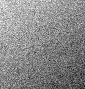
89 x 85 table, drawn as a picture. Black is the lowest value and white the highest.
Histogram: bell-shaped. Mirror symmetry: none. Stripes: none. Slope: up to the top left.
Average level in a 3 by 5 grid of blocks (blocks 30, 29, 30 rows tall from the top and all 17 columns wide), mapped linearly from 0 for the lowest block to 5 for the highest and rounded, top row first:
54433
43221
22110
